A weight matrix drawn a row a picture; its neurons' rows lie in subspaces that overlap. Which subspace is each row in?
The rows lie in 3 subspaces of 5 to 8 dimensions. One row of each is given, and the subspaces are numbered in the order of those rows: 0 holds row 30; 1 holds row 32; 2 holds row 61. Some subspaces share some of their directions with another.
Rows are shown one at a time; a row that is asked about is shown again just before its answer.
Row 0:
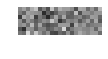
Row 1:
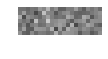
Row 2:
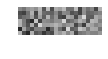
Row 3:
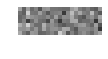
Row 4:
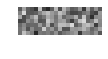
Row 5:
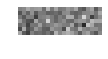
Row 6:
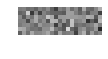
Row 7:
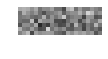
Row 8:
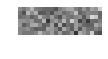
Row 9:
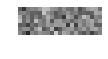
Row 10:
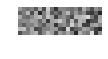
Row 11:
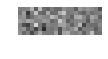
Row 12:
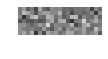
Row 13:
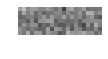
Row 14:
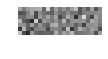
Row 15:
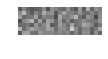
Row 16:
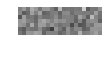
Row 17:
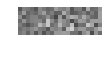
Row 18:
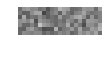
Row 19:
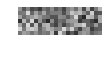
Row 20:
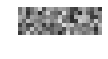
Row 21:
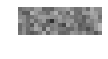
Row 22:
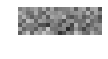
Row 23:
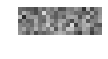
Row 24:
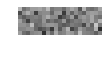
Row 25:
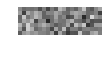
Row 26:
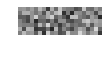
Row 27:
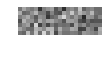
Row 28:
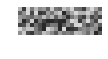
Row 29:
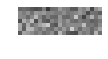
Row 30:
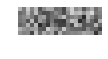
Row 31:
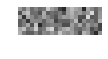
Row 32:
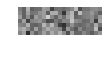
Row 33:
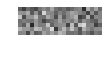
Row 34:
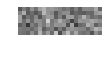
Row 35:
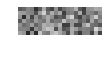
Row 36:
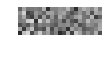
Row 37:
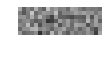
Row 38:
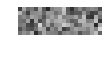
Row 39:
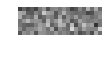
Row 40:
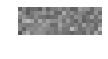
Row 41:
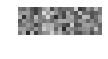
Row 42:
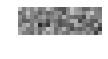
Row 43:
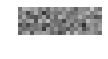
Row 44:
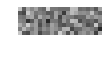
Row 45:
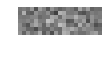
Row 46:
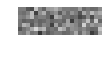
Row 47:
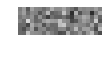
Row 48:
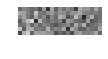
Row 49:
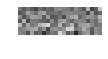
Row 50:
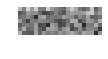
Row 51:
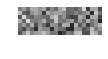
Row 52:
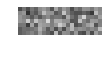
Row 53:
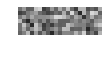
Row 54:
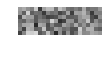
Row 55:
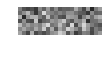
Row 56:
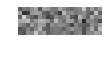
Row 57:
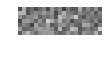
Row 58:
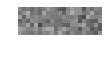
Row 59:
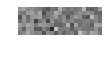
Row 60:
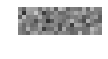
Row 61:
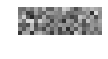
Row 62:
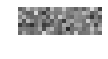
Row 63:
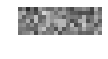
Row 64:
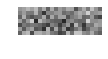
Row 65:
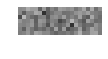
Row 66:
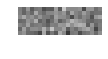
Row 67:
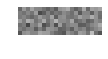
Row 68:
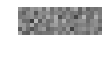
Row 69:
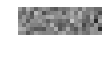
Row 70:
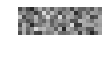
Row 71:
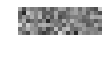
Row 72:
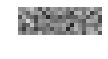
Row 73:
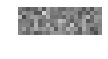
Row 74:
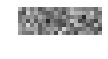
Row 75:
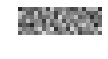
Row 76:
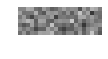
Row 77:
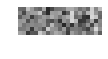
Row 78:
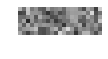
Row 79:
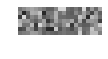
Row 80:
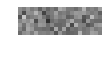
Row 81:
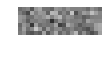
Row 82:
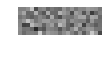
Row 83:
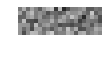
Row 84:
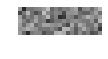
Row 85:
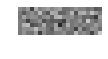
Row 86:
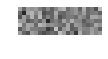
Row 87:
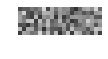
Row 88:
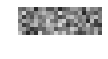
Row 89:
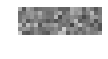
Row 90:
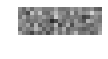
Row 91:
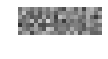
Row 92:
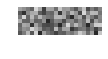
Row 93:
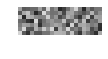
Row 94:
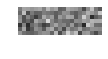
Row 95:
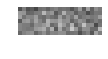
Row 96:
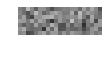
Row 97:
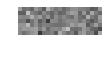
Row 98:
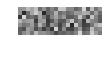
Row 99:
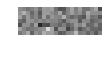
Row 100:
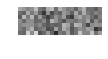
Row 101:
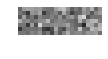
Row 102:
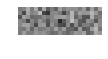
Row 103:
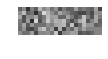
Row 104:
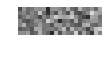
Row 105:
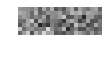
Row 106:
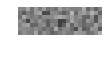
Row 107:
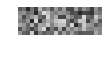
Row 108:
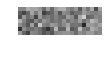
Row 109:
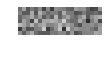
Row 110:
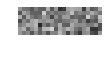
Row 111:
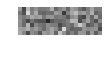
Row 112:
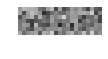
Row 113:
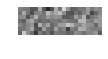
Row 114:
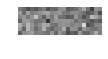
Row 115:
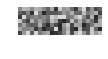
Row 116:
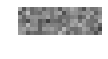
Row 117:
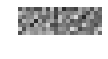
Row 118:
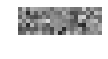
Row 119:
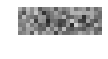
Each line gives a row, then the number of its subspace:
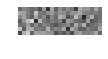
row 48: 0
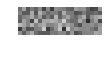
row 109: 2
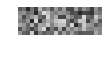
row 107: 0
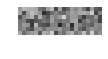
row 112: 2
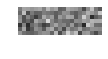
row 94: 0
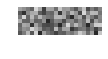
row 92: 1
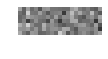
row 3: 1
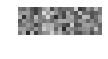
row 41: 1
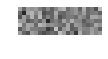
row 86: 0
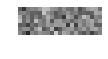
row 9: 2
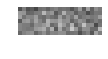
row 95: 2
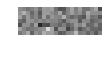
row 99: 0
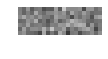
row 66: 2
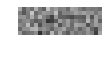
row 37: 1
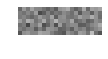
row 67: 1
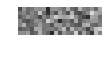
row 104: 1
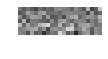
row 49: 0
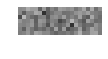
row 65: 1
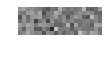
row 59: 2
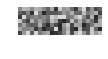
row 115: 1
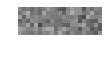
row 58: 0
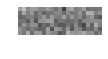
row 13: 2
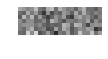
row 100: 1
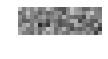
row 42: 0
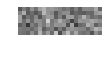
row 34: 2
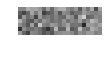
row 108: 0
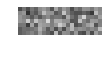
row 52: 2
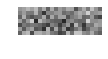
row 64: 2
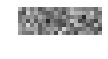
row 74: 0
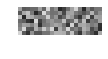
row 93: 0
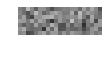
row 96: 1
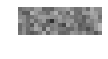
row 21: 1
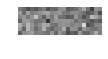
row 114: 0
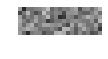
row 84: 2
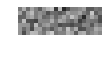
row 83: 2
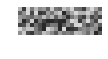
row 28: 2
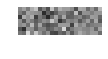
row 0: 1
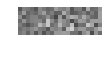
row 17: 0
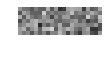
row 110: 2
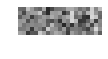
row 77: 1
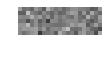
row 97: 1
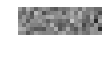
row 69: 1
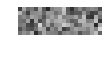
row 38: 2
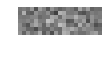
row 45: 1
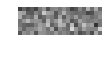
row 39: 2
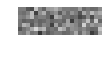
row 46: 1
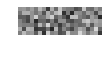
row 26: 2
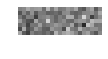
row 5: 0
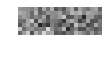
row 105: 0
